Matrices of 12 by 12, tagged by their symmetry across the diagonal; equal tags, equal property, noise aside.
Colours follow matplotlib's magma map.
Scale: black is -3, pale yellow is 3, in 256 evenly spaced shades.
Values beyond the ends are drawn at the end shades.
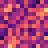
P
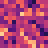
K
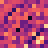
P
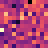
K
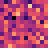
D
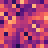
K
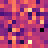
K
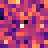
K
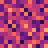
P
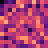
P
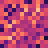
P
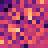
P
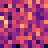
D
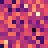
D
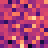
D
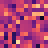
K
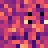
D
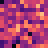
D
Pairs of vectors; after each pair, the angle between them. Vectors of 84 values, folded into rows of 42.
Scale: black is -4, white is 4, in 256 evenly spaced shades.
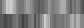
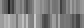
nearly opposite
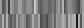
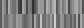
partly opposed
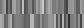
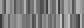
partly opposed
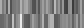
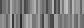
nearly opposite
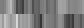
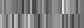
partly aligned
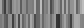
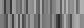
nearly parallel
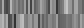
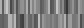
nearly opposite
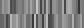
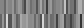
partly opposed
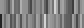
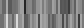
orthogonal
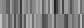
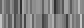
nearly parallel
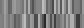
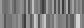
nearly opposite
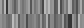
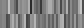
partly aligned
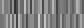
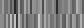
nearly parallel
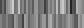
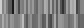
nearly opposite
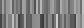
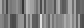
partly opposed
